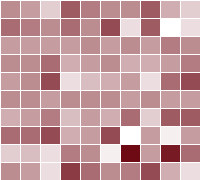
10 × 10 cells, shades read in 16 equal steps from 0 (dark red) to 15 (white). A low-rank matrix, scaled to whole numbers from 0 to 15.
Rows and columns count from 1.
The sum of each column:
84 84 85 82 83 83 85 84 86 86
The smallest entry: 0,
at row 9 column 7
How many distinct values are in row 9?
10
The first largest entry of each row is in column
3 9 1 4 4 3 8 7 6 3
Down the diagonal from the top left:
8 7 9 10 11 8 6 9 1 13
